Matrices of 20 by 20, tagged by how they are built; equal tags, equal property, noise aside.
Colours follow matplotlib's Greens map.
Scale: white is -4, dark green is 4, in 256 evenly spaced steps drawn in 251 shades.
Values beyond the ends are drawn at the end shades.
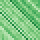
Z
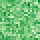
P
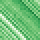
Z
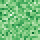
P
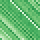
Z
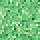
P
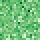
P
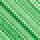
Z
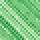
Z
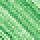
Z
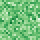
P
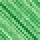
Z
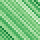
Z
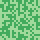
P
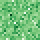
P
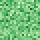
P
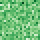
P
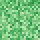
P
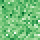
P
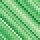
Z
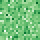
P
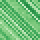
Z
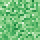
P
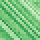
Z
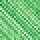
Z
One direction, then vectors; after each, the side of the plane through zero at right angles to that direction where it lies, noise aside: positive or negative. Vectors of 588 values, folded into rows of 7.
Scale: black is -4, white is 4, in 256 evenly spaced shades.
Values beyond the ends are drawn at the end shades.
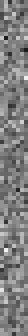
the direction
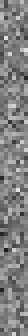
negative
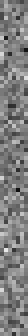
positive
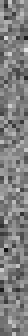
negative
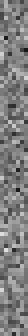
positive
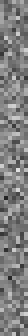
negative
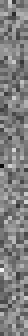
negative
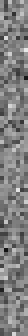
negative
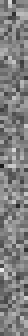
negative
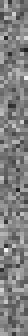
positive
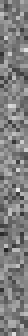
negative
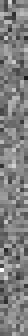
negative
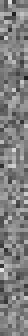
negative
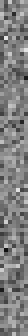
negative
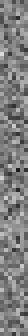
positive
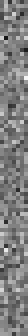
positive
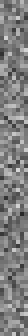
negative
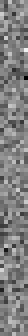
negative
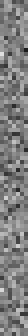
positive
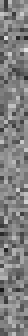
negative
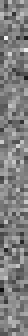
negative
